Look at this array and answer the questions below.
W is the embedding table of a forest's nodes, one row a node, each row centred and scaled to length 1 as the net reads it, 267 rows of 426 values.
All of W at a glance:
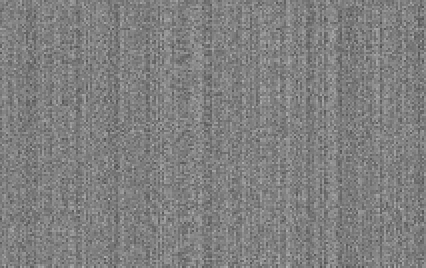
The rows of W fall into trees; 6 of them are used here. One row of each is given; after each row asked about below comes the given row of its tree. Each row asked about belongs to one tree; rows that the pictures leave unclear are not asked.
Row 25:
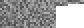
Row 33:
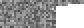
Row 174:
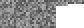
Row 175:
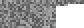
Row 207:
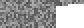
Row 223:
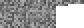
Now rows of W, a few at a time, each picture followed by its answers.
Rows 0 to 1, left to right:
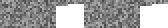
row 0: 174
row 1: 207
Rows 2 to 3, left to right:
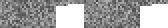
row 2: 174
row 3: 207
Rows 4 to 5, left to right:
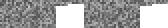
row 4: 33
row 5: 207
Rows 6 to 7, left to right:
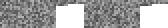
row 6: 25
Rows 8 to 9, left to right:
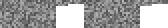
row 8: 223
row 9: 207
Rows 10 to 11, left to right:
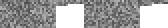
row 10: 175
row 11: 25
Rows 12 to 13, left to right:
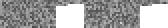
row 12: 174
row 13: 25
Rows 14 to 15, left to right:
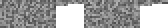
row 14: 223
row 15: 25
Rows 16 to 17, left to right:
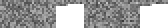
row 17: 33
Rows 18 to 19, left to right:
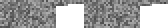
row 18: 175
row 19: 175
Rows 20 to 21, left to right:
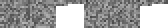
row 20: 175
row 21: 223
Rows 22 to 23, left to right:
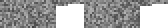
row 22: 25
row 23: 207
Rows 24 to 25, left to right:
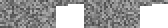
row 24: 175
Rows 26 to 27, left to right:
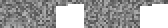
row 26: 33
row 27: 223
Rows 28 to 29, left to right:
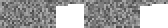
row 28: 174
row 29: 174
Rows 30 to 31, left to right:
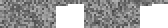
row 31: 25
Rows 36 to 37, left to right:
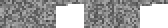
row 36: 33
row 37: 175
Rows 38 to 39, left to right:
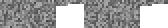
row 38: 33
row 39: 223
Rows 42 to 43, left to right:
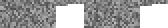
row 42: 175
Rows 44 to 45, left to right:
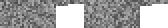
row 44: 25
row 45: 207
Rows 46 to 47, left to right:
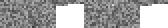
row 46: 25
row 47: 25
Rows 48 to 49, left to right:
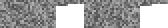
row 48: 175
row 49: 175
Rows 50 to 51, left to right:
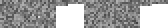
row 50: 223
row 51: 174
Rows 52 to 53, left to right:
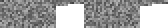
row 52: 25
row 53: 25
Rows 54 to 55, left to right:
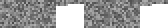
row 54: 174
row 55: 174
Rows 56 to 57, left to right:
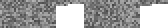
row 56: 174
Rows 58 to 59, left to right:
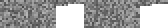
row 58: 25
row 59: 175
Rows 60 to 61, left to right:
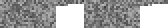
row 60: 175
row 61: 175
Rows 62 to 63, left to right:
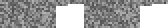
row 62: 175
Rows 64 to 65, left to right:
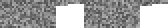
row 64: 174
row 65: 25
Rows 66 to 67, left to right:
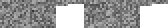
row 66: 174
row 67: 33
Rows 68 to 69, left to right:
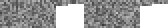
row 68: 25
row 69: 175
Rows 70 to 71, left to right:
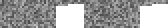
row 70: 223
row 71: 174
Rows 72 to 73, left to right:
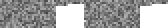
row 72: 33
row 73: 207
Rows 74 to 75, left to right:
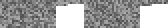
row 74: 174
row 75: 175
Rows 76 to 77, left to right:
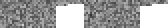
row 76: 174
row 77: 33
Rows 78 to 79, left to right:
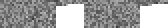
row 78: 207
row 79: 25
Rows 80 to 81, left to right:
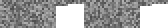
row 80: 175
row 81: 207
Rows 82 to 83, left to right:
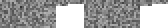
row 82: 175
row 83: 223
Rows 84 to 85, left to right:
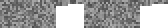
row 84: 25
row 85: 174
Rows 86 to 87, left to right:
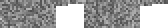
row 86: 25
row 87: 175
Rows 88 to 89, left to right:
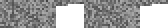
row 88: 175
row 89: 175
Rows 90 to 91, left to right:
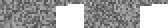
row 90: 33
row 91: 175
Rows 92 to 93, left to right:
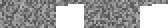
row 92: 223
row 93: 174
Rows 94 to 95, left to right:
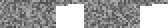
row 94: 174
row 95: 25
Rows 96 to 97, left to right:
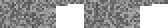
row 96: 175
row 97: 175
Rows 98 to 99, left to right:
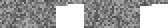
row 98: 174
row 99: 175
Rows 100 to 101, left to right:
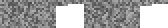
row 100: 175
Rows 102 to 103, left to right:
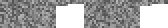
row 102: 175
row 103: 174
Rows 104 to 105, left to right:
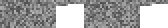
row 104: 175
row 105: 33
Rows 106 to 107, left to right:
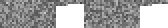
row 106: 207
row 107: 25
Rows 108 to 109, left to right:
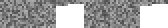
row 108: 25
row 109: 174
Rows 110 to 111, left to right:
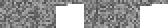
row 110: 33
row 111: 175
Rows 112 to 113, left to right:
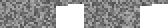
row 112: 207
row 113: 175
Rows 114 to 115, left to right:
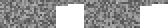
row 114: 207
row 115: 174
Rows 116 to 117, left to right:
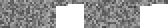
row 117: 174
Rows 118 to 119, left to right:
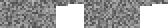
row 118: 25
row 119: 25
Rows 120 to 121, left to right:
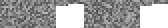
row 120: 25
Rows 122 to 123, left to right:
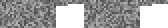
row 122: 207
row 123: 33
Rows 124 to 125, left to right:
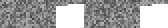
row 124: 174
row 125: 174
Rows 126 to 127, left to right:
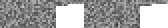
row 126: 207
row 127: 33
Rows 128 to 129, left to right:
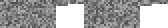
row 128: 25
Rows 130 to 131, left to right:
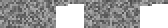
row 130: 174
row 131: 174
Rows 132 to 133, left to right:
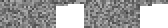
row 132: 25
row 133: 223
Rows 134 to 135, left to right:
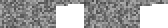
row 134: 174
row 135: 33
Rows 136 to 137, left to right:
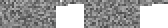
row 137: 25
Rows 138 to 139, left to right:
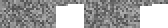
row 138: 175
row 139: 175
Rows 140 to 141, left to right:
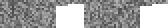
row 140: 175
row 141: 207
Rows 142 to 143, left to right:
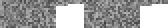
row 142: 174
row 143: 207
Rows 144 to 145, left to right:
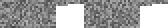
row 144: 174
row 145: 25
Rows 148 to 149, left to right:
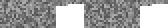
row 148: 207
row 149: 174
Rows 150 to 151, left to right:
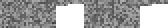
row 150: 174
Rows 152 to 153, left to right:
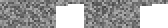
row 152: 174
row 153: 175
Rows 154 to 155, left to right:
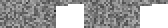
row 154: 207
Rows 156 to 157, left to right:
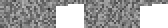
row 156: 207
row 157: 223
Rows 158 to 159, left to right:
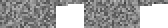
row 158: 207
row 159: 25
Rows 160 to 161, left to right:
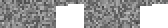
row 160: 33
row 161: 207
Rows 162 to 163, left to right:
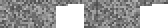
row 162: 175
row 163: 175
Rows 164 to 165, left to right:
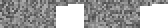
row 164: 223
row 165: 33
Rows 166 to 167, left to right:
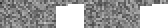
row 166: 33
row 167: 25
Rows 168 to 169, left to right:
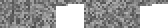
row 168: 175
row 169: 207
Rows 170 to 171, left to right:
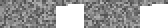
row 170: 33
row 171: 174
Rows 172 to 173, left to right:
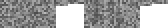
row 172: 25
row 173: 175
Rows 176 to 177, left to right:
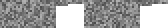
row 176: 207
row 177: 25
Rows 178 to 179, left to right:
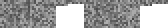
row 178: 175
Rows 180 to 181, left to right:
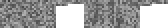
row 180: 33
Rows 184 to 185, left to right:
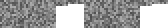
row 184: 25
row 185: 207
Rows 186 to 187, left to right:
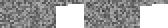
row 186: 33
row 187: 174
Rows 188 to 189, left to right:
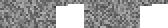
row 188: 207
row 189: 175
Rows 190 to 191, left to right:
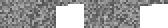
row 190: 207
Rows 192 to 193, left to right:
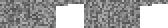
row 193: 223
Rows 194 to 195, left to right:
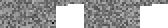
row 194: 174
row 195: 175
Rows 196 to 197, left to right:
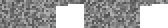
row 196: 175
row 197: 174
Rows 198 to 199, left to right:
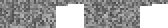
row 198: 175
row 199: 175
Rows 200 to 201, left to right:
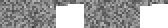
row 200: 25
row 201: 174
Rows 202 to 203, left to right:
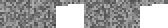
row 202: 207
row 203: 174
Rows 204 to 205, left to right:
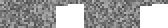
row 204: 175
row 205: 207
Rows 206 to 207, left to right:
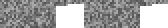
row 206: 207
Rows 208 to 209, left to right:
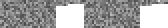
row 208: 174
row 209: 174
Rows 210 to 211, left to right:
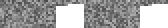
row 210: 33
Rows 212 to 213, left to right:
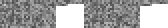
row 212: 175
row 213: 175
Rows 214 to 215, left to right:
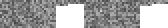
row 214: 175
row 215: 174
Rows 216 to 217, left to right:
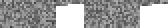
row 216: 33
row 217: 25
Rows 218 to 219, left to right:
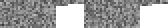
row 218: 25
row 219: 25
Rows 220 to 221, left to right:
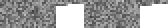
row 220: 33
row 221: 25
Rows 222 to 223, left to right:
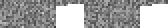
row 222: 223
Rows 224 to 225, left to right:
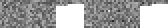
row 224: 174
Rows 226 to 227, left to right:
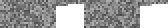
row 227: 207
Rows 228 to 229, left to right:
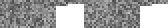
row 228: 175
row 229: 207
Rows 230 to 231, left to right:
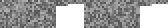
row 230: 207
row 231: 207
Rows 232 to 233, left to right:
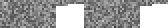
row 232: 175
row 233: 207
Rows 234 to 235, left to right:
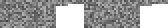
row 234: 33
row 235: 207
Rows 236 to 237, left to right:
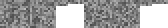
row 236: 175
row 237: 25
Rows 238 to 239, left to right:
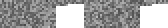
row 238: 175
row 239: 207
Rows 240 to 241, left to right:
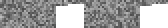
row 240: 33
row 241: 207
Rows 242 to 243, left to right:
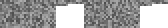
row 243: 25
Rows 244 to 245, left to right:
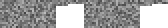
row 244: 207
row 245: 25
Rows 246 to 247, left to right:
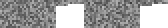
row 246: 174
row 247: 25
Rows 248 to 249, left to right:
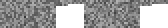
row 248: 207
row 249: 174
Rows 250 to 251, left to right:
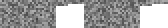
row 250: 175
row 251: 174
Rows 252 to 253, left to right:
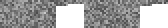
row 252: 207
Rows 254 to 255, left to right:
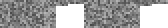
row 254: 175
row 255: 25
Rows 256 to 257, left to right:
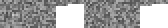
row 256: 33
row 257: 174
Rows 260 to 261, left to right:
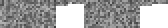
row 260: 223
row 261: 174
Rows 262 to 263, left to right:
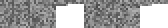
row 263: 175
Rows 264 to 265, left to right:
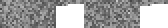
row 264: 207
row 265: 174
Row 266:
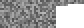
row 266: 207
